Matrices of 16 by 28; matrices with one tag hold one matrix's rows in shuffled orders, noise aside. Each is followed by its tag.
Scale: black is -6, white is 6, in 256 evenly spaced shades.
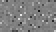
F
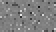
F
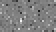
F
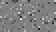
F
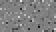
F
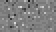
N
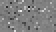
N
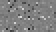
N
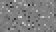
N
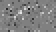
N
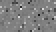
F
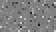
F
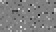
F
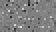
N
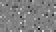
F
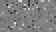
N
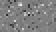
N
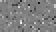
F
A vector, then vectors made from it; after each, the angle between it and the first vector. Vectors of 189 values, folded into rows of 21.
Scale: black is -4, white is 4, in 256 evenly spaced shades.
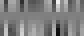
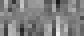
nearly opposite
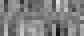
nearly parallel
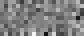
partly aligned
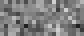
partly opposed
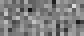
partly aligned
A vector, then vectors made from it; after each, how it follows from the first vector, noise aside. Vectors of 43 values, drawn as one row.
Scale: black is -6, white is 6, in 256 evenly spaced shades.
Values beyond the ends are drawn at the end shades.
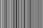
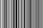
scaled up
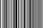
scaled up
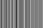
sign-scrambled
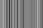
wrapped around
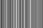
negated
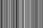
sign-scrambled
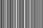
negated
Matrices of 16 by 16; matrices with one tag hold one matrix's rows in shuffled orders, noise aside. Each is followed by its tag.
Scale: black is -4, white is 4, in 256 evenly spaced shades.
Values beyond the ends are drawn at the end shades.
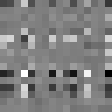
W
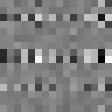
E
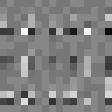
W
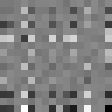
W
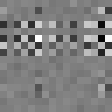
E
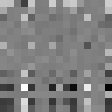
W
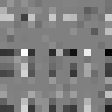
W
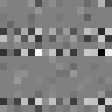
E
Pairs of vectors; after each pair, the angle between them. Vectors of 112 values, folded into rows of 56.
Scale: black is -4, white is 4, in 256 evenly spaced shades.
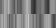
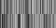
partly opposed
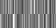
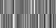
nearly parallel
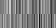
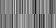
partly aligned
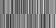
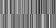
partly opposed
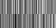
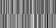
partly opposed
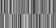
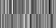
partly aligned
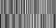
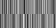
partly aligned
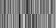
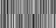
partly aligned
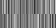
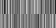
nearly opposite
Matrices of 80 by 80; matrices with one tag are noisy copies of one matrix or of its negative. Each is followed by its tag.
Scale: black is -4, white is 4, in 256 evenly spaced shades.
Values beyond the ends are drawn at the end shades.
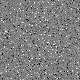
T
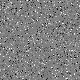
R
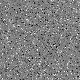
T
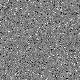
R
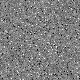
T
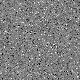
T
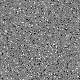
T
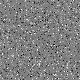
T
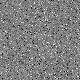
T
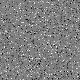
T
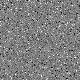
R
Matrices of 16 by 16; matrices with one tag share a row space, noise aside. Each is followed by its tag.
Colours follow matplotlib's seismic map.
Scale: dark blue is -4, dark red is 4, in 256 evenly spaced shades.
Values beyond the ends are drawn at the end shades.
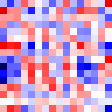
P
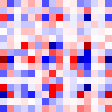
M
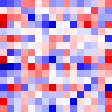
P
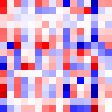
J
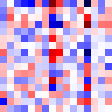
M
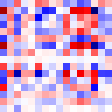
J
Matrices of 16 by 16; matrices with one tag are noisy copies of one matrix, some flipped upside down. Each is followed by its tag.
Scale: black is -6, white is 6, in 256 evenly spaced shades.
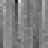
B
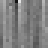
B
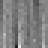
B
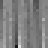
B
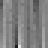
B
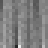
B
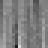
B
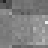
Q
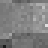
Q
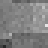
Q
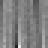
B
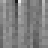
B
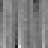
B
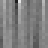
B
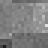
Q
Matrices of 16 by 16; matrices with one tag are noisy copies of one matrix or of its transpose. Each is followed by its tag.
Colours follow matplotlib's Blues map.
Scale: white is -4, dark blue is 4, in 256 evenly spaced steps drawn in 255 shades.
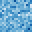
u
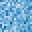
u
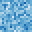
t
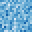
u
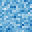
u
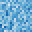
u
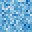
t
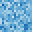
t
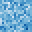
t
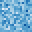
t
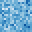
t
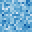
t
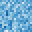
u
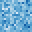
t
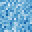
u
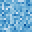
t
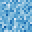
u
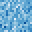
u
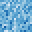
u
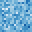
t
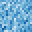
u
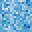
t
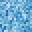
u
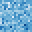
t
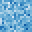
t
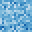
t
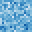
t
